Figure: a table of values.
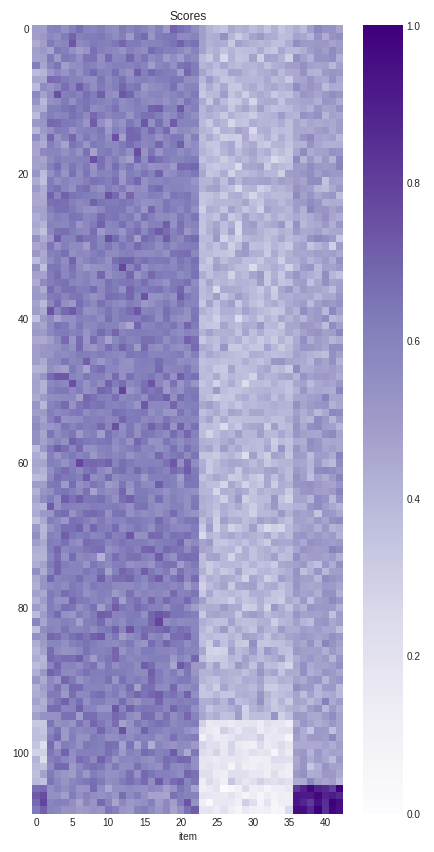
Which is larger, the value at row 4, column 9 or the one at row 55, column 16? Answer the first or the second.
the second
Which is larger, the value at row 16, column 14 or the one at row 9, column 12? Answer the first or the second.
the second
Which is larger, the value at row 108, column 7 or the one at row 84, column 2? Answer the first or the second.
the second
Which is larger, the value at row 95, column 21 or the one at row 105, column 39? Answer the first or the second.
the second
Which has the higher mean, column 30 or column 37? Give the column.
37
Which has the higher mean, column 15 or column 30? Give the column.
15
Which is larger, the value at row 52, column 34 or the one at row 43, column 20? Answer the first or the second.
the second
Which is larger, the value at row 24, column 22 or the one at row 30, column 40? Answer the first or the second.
the first
